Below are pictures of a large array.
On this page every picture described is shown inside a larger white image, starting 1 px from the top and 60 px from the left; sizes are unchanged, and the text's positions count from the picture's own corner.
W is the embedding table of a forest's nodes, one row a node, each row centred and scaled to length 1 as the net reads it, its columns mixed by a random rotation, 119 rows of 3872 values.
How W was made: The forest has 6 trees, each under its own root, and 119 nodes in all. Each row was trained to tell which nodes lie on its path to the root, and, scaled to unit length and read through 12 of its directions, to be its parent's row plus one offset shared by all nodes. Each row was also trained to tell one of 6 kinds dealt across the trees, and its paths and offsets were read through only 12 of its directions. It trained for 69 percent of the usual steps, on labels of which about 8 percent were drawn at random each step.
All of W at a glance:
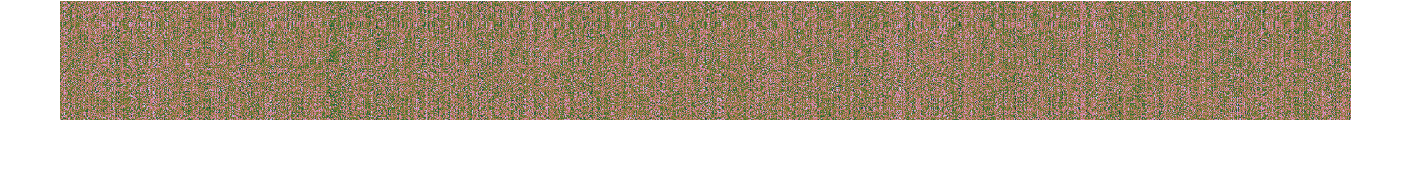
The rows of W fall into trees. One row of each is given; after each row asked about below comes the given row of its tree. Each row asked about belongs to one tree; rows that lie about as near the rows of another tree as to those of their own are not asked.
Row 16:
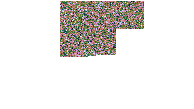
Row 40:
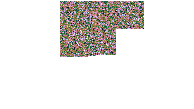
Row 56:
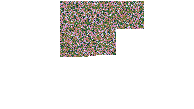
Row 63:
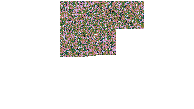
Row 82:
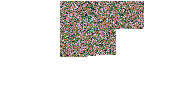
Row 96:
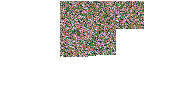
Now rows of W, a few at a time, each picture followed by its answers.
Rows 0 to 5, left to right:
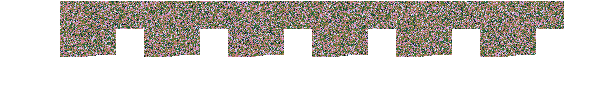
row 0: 63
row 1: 40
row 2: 40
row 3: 82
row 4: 16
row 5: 16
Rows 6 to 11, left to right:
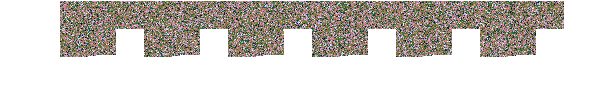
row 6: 56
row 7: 96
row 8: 40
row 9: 82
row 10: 82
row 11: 82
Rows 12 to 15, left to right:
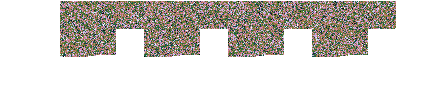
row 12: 40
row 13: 63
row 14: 82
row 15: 63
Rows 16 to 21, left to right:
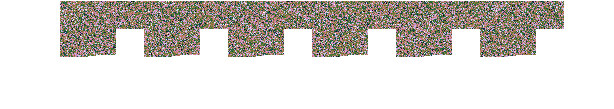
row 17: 56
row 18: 96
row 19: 56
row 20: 96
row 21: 82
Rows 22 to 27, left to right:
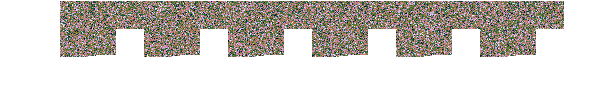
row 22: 82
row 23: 82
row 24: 82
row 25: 82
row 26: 96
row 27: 82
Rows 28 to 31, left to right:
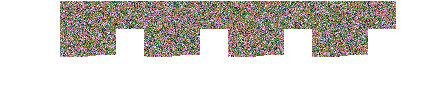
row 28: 40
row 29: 16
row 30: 40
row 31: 56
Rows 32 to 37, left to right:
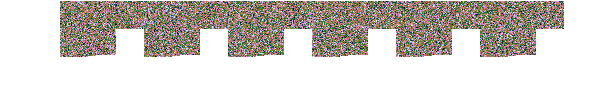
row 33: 16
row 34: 16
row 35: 16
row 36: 40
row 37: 96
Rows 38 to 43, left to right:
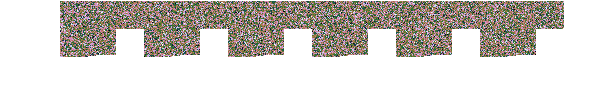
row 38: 56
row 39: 82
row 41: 56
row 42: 96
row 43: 63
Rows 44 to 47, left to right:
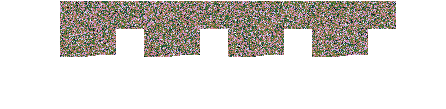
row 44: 40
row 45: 63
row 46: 56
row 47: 96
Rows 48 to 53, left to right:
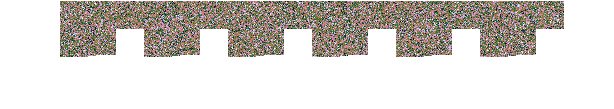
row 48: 16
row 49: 96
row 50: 16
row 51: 82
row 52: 96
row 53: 40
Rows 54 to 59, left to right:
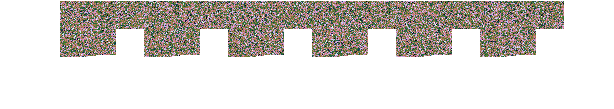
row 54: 96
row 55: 82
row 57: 96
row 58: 40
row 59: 82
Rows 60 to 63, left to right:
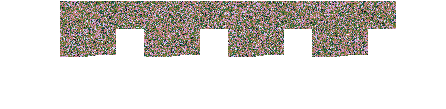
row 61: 16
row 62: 56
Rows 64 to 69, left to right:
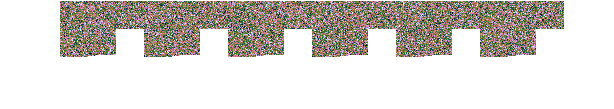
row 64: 40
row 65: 56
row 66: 40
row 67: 63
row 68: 63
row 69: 96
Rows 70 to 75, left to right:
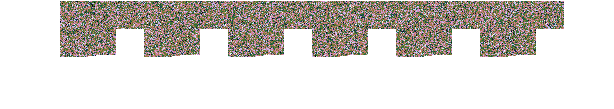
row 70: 82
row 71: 56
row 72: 40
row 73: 40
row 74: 16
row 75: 16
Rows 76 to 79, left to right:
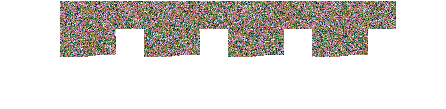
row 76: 40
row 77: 40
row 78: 63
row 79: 16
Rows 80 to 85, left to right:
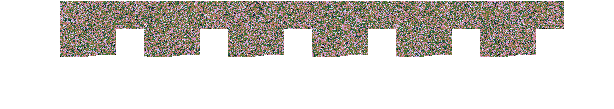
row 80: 63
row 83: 56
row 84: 16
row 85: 40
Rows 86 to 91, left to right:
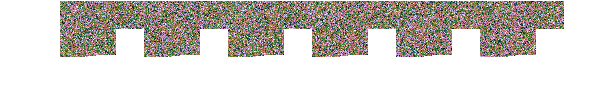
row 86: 63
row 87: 82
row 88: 63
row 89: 63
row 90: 96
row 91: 40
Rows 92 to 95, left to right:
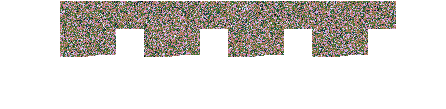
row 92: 40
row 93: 96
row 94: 82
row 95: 56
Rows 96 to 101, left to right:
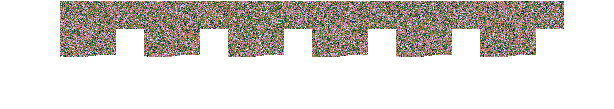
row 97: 40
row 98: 56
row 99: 96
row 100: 56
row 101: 40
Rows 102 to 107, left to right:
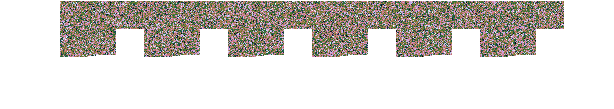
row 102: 82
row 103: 96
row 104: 82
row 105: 16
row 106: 56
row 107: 56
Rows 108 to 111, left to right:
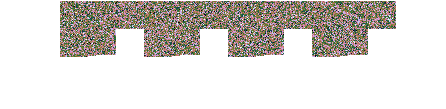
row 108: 56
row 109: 96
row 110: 96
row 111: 40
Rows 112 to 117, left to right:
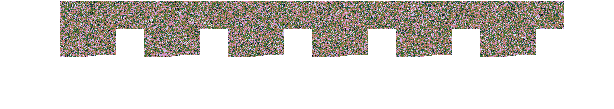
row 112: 82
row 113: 82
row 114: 40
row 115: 40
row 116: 82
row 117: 82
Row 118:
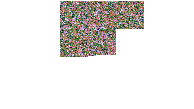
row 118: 96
